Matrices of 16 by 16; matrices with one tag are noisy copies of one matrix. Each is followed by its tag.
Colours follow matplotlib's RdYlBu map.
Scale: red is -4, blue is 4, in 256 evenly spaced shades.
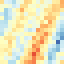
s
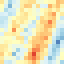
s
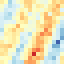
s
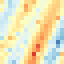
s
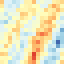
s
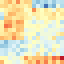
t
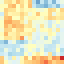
t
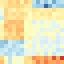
t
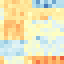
t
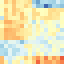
t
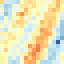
s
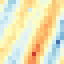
s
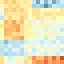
t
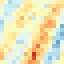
s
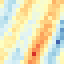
s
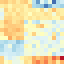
t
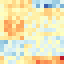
t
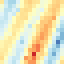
s
